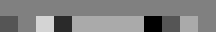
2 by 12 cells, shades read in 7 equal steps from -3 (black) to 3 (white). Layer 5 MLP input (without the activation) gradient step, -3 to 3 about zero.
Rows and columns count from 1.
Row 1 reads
0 0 0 0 0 0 0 0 0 0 0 0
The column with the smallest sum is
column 9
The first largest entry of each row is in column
1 3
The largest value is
2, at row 2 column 3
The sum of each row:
0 0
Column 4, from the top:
0 -2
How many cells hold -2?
1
